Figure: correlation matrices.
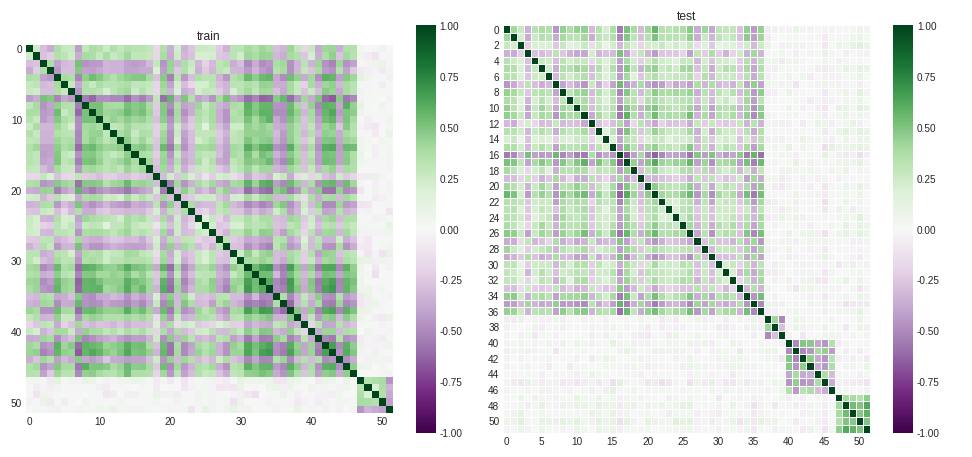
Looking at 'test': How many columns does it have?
52
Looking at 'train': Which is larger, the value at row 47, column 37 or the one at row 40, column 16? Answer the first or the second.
the second
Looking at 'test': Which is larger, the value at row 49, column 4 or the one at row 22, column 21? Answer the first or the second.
the second
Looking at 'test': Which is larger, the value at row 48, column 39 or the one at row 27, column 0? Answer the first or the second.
the first
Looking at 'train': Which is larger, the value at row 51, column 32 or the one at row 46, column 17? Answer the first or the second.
the second
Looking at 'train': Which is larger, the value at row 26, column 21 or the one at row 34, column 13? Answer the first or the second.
the second
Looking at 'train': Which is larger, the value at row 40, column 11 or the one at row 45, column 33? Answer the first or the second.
the second
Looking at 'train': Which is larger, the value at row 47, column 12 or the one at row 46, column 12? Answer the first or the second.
the second
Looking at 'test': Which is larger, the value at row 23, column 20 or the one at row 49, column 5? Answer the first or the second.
the first
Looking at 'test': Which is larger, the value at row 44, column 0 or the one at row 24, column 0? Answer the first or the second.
the second
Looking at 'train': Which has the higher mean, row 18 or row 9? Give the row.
9
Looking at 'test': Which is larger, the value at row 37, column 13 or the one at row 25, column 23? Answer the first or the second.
the second
